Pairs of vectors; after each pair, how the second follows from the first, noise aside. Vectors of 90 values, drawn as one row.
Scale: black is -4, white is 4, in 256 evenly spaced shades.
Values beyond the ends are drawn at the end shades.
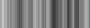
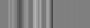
partly zeroed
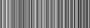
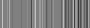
partly zeroed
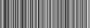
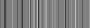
partly zeroed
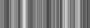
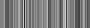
sign-scrambled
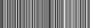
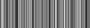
sign-scrambled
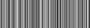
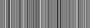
partly zeroed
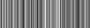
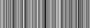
sign-scrambled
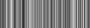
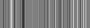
partly zeroed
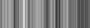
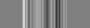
partly zeroed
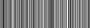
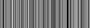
sign-scrambled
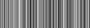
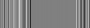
partly zeroed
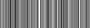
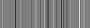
partly zeroed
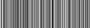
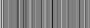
partly zeroed
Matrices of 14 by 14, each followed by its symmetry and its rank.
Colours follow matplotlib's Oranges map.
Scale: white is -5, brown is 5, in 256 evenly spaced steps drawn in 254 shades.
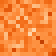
symmetric, full rank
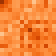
symmetric, rank three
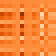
neither, rank one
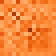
symmetric, rank three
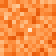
symmetric, full rank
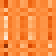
neither, rank one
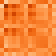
symmetric, rank two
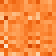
neither, rank two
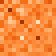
symmetric, rank three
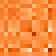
symmetric, rank two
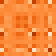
symmetric, rank two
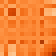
symmetric, rank two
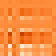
neither, rank one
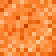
symmetric, full rank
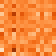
neither, rank two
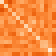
symmetric, full rank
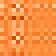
neither, rank two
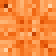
symmetric, rank three
